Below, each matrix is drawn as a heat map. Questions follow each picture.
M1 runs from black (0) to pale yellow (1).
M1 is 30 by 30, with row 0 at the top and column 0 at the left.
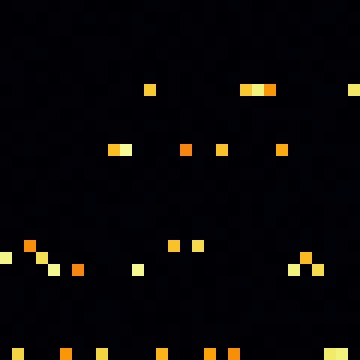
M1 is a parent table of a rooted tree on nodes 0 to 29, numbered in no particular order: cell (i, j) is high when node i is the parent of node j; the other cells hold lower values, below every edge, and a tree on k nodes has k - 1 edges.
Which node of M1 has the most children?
29
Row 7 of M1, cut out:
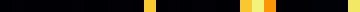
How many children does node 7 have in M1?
5
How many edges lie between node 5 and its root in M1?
2
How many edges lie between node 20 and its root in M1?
1
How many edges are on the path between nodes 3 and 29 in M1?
3
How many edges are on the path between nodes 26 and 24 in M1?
2
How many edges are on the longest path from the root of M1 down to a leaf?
2
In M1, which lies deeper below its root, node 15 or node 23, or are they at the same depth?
the same depth
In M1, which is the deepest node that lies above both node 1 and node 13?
29
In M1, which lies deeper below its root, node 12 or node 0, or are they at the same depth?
node 0
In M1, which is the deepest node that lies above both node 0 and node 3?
21
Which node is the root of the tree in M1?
7
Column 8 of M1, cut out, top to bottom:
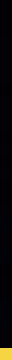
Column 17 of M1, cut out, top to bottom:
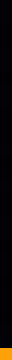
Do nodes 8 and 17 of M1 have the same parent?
yes
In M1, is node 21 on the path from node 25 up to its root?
yes
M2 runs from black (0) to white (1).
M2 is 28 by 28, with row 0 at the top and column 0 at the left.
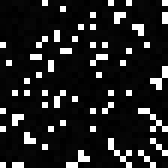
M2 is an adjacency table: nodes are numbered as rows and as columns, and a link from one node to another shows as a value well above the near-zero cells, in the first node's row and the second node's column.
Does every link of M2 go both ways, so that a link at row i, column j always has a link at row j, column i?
yes
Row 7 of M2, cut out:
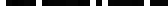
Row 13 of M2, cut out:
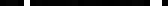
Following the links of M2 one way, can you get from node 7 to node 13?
yes
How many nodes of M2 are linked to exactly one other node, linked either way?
3
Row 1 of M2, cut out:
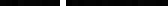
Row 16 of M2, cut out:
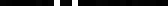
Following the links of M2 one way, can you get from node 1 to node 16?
yes
